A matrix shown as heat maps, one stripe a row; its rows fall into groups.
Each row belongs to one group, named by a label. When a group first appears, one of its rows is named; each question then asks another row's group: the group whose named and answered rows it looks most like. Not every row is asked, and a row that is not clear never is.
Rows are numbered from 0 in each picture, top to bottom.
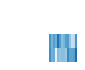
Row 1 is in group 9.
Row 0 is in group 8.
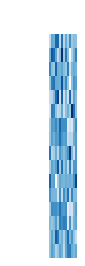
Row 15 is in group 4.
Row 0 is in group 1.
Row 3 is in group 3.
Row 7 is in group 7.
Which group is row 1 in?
3
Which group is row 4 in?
1
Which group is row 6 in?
7
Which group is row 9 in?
1
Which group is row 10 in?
9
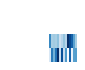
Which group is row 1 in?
1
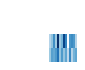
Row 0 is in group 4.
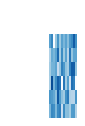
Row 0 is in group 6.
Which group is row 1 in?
1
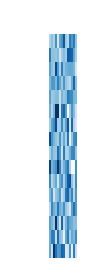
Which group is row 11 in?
6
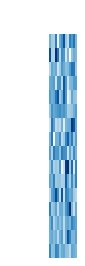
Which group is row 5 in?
7
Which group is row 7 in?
6
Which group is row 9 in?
6
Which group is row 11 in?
1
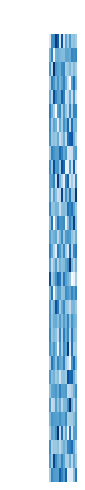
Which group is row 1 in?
6
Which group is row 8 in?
7
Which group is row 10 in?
8
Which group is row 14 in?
3
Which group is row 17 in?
8
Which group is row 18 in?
6
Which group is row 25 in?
7
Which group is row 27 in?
7
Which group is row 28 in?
1
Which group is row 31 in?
7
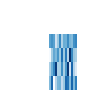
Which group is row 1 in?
4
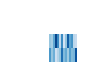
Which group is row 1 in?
9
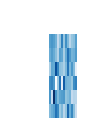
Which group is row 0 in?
3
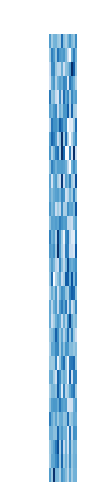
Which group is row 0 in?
9
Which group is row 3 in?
4
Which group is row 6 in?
7
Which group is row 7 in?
3
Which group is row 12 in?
9
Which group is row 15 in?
8
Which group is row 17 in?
6
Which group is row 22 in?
1
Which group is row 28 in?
1
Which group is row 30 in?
1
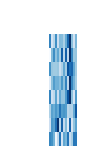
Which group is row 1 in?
4
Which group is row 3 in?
4
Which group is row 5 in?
7
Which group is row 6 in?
1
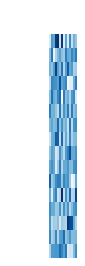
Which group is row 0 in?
1
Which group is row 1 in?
6
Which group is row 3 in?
7
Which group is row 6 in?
1
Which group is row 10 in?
8
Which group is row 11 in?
9
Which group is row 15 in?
7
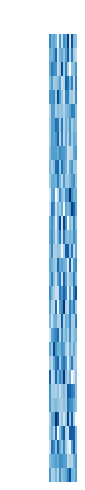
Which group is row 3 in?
6
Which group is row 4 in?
8
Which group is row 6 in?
1
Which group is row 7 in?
1
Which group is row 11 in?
4
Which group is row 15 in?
6
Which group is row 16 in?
1
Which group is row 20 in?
9
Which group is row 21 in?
1
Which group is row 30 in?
7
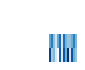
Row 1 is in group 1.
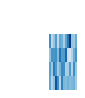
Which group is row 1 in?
7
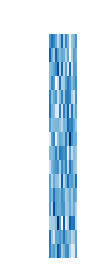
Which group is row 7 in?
4
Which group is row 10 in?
9
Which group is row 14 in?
8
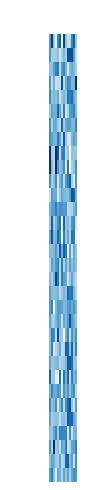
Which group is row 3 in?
9
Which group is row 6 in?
9
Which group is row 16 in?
1
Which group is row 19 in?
6
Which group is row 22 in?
6
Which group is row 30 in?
6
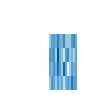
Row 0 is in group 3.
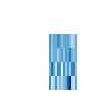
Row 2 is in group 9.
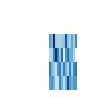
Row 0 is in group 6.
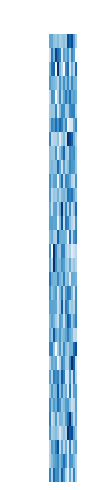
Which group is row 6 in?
7
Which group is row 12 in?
9
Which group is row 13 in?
3
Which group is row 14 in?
1
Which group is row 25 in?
1
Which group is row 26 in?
8
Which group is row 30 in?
4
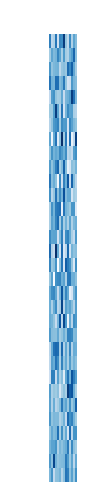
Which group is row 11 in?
8
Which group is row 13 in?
1
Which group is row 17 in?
6
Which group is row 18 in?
3
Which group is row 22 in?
1
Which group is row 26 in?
9
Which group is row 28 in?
1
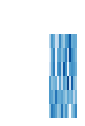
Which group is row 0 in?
4
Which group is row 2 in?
4
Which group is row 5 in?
3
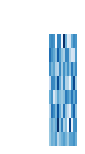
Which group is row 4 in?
6
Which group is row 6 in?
1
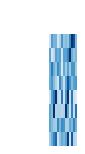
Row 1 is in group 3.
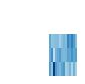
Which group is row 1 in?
6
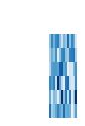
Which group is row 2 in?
7
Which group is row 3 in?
8
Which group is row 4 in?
9
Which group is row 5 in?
8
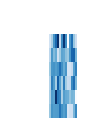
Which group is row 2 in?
7
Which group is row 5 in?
7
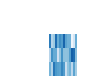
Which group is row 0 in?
8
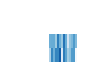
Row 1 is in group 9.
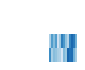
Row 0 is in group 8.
